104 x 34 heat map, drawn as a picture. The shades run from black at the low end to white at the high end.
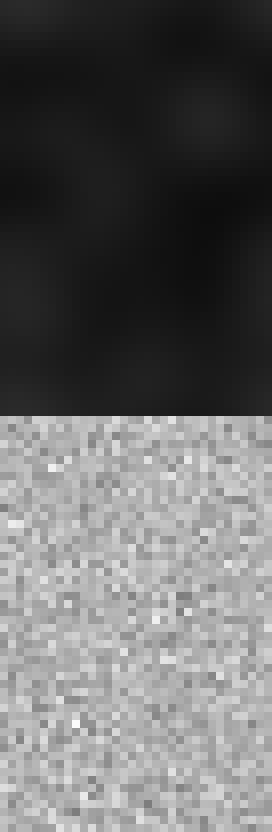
It is made of 2 by 1 panels. Panel 1,1: very low, smooth, faint in contrast. Panel 2,1: high, fine-grained.
